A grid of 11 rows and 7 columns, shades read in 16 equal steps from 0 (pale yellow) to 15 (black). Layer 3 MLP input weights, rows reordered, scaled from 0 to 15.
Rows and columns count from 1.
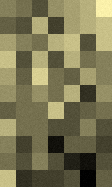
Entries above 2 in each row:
6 7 7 7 6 7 7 7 7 7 7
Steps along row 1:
up up down down down down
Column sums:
66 101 76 95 82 97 74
